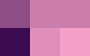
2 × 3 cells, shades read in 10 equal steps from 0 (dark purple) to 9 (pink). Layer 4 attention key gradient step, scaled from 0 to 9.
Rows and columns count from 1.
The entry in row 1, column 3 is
7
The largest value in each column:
4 8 9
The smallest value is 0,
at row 2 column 1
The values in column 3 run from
7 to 9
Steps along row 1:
up same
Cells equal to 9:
1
